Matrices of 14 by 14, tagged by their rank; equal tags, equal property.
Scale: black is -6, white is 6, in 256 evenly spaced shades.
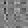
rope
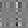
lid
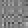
rope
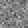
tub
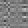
rope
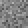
tub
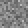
tub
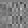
rope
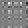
lid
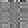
rope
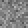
tub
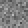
tub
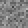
tub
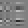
lid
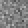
tub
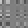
lid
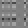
lid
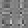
rope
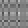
lid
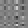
lid
